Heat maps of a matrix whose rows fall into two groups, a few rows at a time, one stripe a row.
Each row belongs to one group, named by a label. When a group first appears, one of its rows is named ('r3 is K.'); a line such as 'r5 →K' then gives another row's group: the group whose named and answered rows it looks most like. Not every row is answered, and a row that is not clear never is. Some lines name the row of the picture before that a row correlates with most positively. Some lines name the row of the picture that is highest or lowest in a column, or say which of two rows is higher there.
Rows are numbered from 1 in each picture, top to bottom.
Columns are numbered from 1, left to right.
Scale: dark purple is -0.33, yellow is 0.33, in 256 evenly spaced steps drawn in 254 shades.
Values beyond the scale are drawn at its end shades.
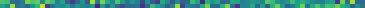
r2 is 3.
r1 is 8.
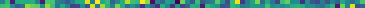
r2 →8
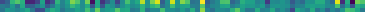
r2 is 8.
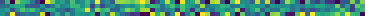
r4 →3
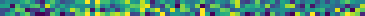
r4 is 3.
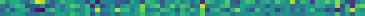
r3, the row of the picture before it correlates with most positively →1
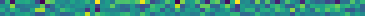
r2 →3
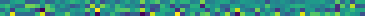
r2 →8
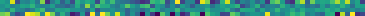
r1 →3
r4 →8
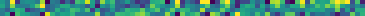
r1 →3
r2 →3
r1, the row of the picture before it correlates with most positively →1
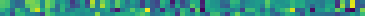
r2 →8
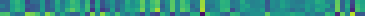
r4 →8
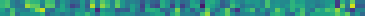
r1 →8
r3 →3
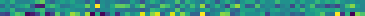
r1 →3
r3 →3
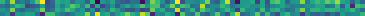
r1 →3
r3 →3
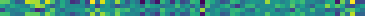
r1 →8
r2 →3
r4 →8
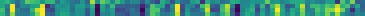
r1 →8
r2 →3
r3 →3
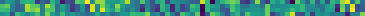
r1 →3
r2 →8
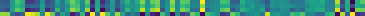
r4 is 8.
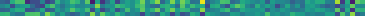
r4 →8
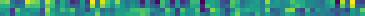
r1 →8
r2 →8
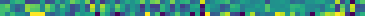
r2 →8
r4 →3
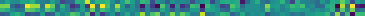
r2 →8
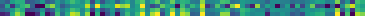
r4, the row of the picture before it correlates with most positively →4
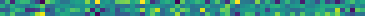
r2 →3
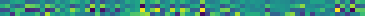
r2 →8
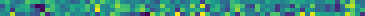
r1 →8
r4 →3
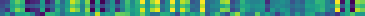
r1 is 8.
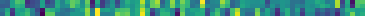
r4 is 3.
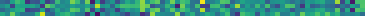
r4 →3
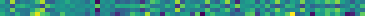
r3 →3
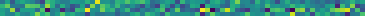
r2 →8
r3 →3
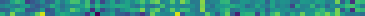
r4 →3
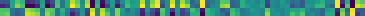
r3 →8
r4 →8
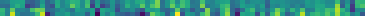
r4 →3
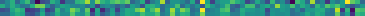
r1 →3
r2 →3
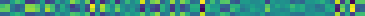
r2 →8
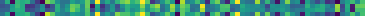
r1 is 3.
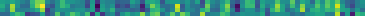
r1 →3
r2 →3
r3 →3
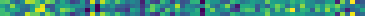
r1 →8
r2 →3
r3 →3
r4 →8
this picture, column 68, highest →2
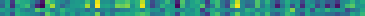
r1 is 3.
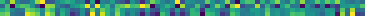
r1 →3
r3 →8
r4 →8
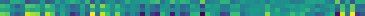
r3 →8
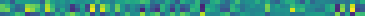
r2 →8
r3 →8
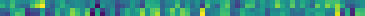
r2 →3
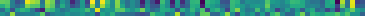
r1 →8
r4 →3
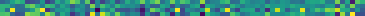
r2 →8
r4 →8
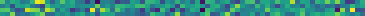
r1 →3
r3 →8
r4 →3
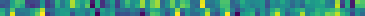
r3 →3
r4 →3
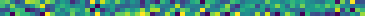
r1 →8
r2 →3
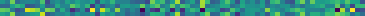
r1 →3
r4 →3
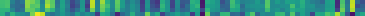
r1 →8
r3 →8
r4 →3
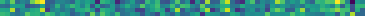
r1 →3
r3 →3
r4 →8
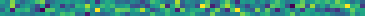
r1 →3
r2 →3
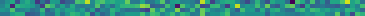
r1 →3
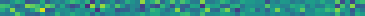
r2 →8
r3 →3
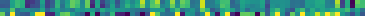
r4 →3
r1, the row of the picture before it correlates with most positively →1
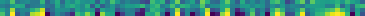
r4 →3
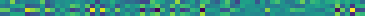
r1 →3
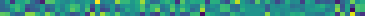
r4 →8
